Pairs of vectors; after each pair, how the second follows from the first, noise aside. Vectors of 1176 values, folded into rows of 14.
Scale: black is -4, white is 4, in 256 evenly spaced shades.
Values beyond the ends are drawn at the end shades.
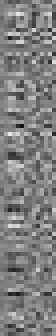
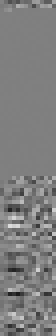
partly zeroed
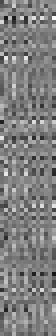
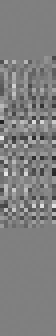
partly zeroed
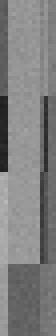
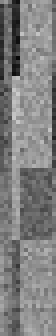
wrapped around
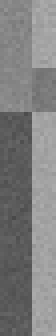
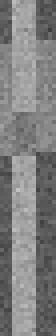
wrapped around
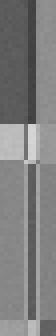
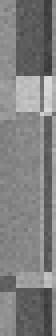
wrapped around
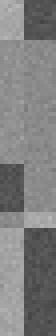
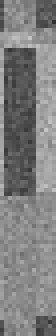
wrapped around
